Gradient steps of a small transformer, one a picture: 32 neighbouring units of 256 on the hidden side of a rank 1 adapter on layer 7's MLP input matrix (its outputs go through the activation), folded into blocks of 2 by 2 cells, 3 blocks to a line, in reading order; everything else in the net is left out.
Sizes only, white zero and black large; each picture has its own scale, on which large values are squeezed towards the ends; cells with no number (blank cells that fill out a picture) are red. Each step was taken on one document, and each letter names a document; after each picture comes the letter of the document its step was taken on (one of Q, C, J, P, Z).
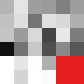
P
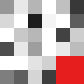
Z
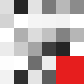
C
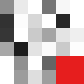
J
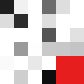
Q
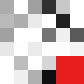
J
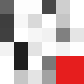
J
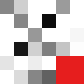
Q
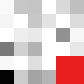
Z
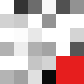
C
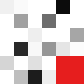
Q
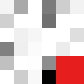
C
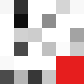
Q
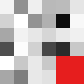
P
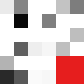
Q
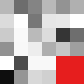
P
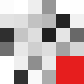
P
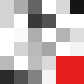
Z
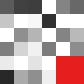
Z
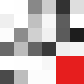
P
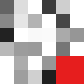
J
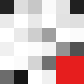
C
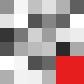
P
